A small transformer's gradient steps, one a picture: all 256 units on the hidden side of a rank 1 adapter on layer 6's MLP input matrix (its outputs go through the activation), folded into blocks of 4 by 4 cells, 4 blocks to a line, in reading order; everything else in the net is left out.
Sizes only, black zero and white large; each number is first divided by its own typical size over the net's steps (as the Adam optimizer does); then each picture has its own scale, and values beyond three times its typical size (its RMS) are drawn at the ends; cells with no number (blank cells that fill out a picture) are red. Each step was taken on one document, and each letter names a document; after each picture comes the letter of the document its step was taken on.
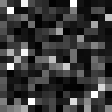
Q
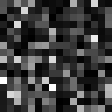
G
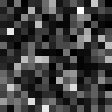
G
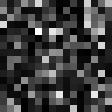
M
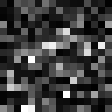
G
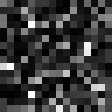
Q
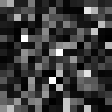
M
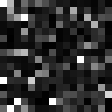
Q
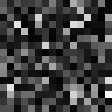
G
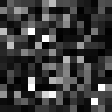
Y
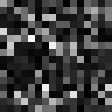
M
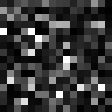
Y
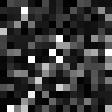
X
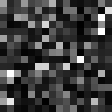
M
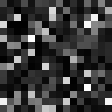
M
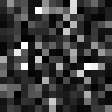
G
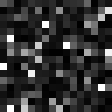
Q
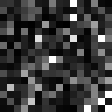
X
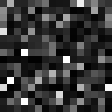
Y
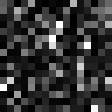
Y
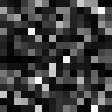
Y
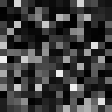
G
